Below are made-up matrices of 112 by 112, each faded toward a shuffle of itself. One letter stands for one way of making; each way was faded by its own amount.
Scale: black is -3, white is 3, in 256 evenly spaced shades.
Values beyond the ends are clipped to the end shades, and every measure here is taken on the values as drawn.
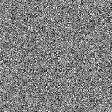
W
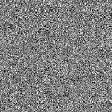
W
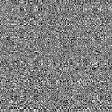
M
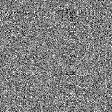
W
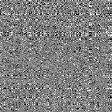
M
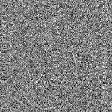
W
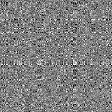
M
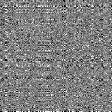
M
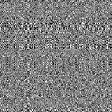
M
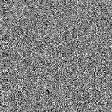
W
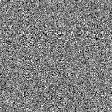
W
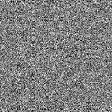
W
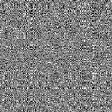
M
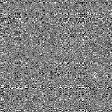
M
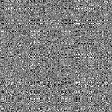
M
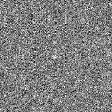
W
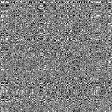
M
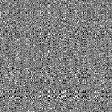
M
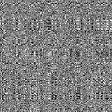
M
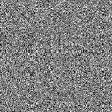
W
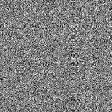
W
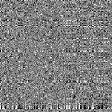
M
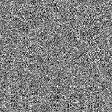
W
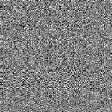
M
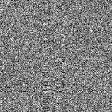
W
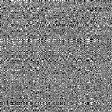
M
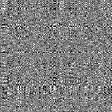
M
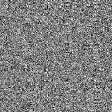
W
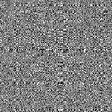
M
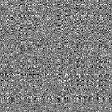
M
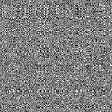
M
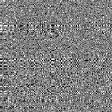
M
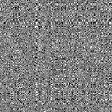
M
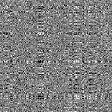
M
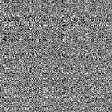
M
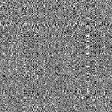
M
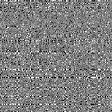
M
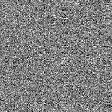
W
